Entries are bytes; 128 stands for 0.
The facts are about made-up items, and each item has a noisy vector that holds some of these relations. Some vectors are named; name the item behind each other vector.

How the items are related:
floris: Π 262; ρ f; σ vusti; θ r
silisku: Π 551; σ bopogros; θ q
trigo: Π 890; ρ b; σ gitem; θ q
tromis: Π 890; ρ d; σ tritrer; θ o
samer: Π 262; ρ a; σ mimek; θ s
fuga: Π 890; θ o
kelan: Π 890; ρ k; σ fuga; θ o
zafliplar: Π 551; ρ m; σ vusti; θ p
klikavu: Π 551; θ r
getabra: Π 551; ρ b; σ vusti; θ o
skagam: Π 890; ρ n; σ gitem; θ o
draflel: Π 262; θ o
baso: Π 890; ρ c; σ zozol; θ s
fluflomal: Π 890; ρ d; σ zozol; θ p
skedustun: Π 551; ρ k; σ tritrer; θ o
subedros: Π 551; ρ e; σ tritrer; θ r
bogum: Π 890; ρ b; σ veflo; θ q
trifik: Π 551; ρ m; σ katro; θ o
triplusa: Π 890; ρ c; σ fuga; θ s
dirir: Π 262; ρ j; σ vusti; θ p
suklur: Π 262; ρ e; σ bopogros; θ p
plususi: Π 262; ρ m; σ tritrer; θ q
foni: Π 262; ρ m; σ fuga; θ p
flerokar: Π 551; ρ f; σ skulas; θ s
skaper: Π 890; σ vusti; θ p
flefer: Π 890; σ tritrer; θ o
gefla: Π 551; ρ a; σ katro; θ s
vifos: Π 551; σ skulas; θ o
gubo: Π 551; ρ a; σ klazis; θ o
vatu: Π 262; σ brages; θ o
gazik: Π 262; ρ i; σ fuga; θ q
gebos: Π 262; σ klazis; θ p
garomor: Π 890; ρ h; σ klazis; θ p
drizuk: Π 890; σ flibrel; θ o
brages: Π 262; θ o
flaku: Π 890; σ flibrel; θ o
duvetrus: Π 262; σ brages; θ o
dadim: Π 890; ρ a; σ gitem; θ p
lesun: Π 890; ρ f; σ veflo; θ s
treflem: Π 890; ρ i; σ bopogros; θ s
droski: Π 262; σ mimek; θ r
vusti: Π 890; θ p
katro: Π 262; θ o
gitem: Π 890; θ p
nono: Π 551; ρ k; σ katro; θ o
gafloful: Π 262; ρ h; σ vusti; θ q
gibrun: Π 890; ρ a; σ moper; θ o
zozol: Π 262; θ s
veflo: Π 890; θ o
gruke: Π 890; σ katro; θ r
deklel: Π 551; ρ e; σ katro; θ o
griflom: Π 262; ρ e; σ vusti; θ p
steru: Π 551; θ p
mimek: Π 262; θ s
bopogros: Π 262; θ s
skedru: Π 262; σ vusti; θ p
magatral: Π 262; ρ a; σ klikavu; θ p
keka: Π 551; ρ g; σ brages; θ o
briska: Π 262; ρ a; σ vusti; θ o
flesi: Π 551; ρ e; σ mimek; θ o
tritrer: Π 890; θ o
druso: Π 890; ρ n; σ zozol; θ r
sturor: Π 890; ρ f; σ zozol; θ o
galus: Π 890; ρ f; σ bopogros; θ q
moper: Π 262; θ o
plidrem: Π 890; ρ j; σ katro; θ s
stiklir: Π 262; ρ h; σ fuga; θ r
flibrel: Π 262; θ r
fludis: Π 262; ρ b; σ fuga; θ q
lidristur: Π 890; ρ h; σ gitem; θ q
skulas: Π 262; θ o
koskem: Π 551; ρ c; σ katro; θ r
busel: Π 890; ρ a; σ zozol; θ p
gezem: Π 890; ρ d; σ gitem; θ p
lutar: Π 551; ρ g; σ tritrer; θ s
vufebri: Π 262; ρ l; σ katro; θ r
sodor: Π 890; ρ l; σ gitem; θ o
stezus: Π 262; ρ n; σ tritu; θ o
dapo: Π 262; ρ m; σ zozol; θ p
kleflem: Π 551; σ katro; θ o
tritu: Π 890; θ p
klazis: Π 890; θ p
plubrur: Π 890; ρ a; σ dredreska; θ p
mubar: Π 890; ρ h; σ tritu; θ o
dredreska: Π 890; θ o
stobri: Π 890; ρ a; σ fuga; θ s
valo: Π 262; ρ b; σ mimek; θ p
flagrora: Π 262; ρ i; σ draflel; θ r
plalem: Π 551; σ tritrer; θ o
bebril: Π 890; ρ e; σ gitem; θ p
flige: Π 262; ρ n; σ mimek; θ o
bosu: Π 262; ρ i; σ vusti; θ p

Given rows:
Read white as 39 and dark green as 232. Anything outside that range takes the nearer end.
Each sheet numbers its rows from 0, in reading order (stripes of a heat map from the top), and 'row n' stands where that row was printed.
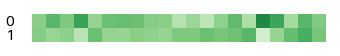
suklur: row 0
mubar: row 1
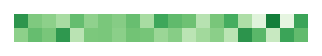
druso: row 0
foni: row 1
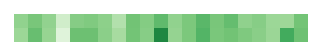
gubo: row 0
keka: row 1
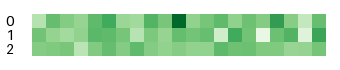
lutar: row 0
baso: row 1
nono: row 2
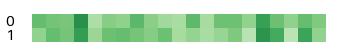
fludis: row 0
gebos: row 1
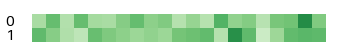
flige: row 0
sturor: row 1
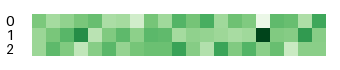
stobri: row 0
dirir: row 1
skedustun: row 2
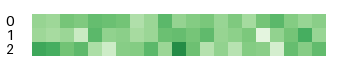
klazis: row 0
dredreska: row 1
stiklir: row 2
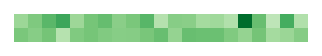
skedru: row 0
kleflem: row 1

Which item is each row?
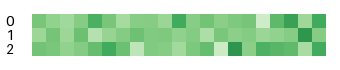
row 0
treflem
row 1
stezus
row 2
busel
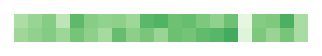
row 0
tritrer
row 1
tromis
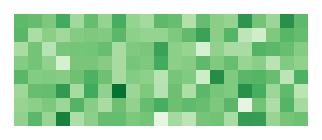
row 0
gazik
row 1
skagam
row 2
zozol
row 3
vifos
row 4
fluflomal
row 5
plususi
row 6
flefer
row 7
valo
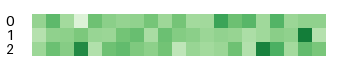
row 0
flesi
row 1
katro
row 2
magatral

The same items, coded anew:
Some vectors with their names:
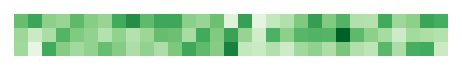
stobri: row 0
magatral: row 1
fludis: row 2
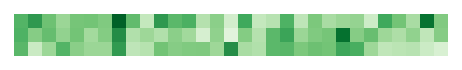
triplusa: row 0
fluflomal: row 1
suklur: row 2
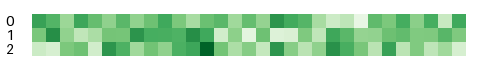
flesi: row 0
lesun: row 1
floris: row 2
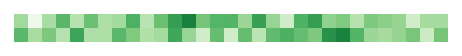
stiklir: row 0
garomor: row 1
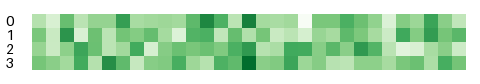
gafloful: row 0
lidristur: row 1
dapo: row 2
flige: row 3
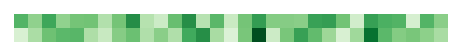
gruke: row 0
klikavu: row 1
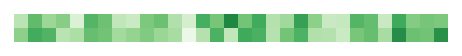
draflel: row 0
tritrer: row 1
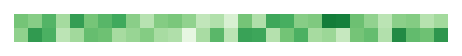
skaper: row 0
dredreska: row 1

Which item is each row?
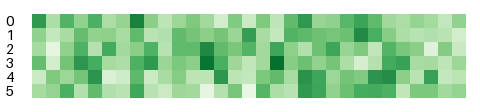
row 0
bebril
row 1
gebos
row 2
droski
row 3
subedros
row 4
steru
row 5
gitem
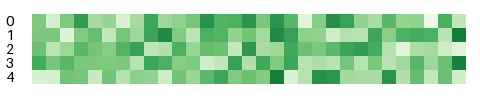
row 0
vufebri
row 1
keka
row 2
griflom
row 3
sodor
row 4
flibrel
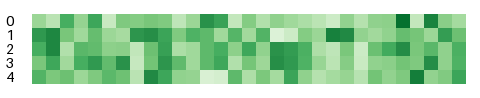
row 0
silisku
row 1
plidrem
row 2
kleflem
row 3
getabra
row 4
kelan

